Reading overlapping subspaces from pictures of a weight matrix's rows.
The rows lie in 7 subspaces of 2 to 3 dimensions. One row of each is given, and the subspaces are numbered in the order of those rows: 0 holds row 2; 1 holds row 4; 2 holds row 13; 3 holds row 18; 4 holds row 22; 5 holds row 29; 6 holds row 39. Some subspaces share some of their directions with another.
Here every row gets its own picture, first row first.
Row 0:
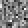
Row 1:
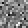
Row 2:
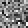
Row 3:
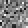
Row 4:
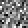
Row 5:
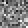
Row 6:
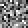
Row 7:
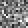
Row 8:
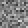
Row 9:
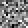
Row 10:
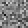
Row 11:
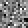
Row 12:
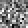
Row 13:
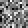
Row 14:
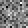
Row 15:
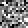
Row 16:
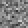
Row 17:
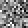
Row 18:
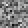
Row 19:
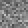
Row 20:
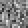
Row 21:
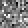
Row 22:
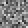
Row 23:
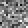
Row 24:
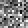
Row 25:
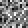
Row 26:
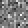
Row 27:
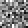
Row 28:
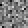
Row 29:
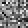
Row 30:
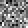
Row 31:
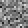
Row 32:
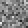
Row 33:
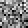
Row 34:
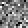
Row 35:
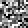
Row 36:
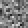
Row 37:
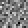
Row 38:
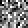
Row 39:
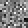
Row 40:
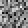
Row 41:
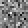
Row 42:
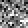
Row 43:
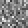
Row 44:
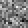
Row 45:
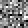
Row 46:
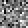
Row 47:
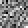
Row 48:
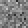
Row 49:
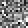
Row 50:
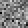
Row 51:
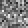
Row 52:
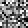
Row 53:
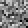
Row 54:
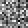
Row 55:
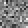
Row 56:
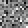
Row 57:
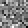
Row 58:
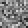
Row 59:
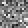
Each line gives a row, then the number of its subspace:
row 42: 4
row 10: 5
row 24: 3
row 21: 1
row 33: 3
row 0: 6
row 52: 5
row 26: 1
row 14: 2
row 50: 0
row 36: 3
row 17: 6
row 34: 1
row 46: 6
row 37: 1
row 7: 0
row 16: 3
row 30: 0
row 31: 3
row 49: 0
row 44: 4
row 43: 4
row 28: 6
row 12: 5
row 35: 3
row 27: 6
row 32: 4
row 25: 2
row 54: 5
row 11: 6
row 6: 4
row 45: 3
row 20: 5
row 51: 1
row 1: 1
